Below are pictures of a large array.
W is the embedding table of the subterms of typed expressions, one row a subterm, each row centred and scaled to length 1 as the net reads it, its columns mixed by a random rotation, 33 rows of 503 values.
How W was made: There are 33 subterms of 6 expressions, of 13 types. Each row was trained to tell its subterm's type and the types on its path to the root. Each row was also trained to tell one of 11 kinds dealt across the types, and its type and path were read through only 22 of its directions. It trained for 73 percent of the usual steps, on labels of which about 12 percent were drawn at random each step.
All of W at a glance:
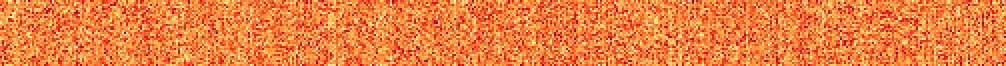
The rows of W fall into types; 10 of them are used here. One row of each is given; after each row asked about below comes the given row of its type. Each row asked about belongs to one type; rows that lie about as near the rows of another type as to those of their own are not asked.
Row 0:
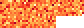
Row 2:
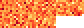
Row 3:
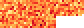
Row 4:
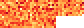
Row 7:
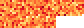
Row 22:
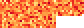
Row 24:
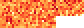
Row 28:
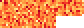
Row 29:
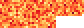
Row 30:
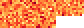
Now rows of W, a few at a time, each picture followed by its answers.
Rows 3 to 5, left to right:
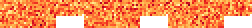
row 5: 22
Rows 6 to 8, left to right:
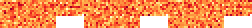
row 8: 0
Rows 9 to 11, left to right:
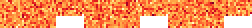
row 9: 30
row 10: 7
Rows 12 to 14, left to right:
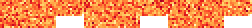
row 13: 22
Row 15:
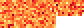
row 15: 30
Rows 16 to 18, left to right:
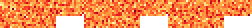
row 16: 4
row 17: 28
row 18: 2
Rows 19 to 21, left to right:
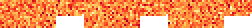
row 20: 4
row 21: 22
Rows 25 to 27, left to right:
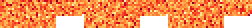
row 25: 0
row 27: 2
